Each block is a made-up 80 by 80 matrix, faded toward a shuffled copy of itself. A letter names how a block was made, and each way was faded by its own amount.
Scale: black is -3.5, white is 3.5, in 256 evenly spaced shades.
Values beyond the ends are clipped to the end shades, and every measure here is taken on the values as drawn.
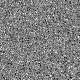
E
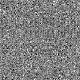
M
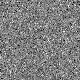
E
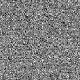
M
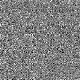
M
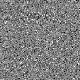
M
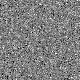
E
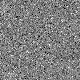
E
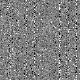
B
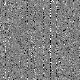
B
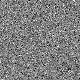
E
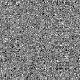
M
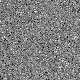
E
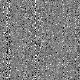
B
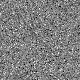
E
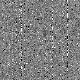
B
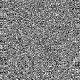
M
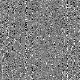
B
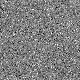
E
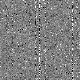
B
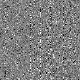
B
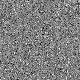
E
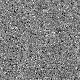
E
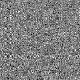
M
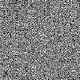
M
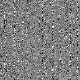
B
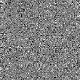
M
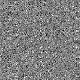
M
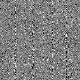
B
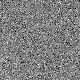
E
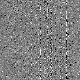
B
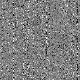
B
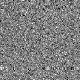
M
